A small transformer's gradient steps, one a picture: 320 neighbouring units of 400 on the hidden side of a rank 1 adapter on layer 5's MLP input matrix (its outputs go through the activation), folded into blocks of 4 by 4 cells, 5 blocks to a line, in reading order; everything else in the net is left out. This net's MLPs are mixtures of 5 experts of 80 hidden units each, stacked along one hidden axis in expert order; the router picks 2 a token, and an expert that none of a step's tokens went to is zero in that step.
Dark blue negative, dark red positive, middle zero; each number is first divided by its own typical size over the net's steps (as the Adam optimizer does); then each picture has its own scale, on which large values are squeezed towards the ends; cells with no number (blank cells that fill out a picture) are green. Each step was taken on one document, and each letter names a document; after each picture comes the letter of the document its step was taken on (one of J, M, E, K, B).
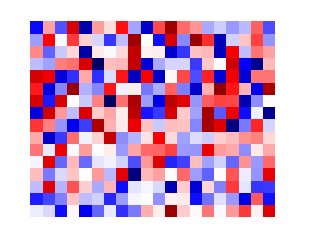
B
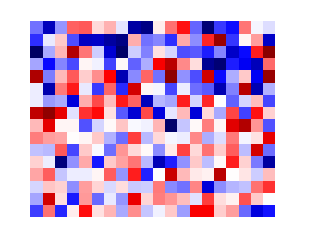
B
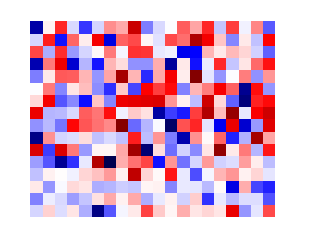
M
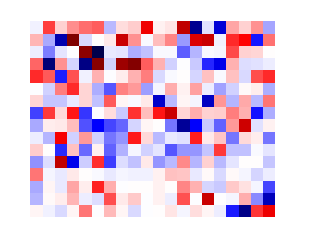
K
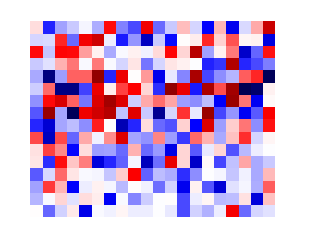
M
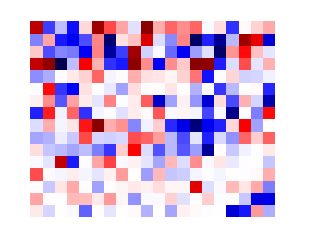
K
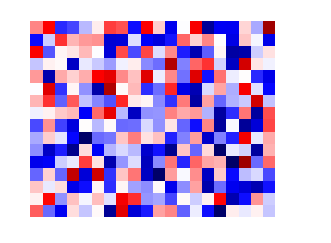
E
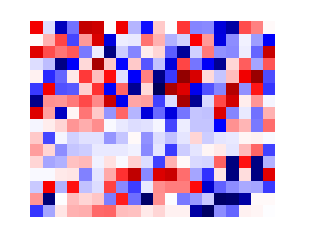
E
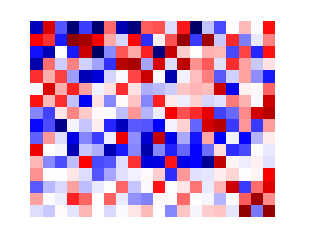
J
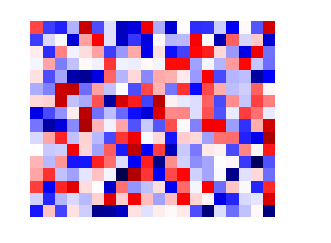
M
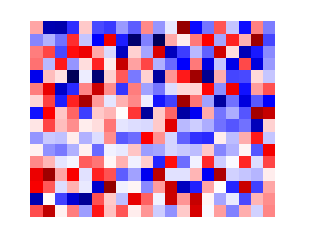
E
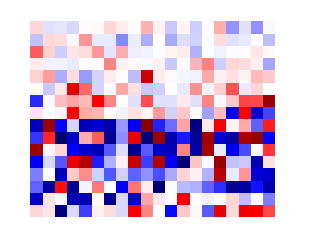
J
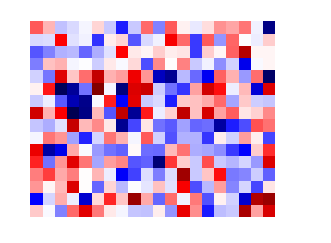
M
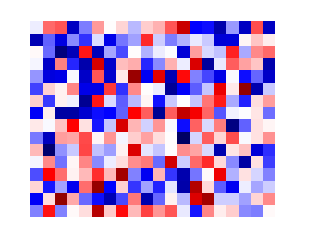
M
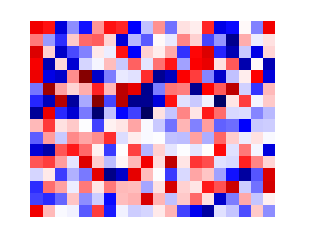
E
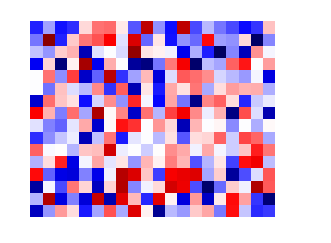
B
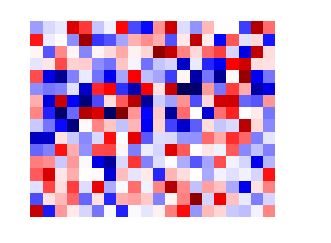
E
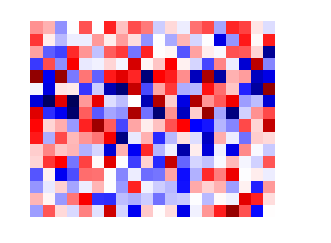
B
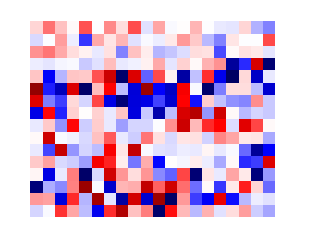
B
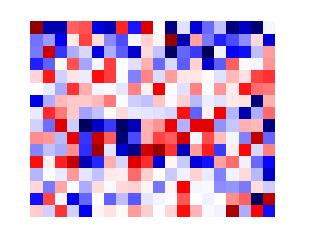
J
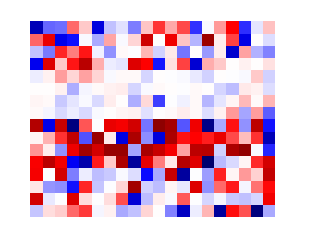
J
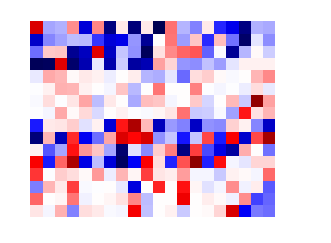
J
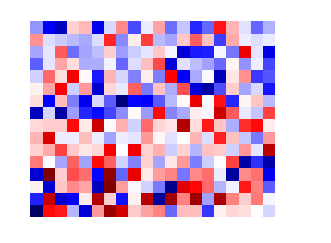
M
